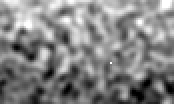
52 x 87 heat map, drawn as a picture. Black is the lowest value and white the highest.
There are no regular stripes. The histogram is bell-shaped. Values rise toward the top. A single lone cell is far higher than the cells round it. The field is mottled with small blotches. On average the colour sits 50% of the way up the scale.
